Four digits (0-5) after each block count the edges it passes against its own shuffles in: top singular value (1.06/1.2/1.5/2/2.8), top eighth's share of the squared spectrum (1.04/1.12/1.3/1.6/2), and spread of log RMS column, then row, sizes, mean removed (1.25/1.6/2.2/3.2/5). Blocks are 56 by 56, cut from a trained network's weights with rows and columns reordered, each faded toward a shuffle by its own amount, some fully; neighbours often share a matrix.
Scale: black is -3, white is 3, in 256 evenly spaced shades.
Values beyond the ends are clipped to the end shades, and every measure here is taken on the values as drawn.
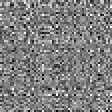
4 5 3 3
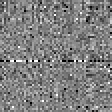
3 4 1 2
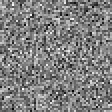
1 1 0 0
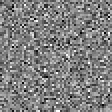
3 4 2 0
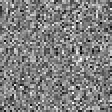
3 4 2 1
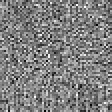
3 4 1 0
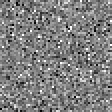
0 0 0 0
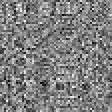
3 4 2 2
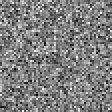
1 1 0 0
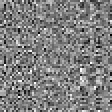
4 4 2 1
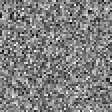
0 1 0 0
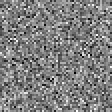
1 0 0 0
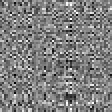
4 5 3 2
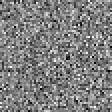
0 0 0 0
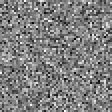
0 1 0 0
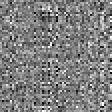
4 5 3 2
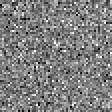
0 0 0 0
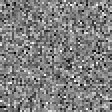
0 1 0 0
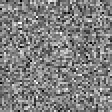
3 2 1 0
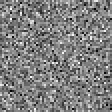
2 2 0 0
